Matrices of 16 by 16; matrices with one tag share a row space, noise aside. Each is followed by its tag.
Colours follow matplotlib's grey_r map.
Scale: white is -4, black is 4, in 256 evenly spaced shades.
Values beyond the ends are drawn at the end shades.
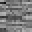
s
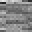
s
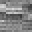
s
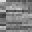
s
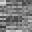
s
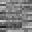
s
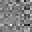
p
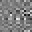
p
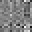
p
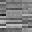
s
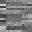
s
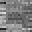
s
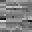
s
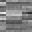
s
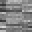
s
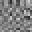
p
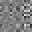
p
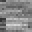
s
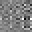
p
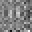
p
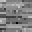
s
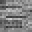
s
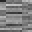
s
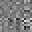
p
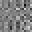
p
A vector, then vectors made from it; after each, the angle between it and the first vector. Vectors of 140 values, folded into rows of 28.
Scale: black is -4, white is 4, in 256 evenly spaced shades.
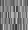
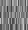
orthogonal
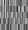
orthogonal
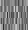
nearly opposite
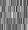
partly aligned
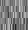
partly aligned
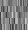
partly aligned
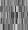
nearly opposite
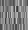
nearly parallel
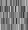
partly opposed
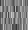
nearly parallel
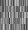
partly aligned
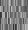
partly aligned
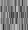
nearly opposite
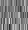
partly opposed
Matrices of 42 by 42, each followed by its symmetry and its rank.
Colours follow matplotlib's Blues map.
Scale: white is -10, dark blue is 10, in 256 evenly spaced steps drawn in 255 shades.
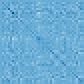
symmetric, rank five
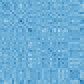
symmetric, rank five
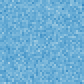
antisymmetric, full rank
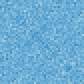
symmetric, full rank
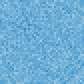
symmetric, full rank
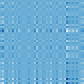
neither, rank one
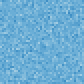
antisymmetric, full rank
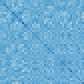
symmetric, rank five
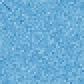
symmetric, full rank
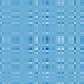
neither, rank one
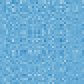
neither, rank five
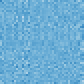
neither, rank five
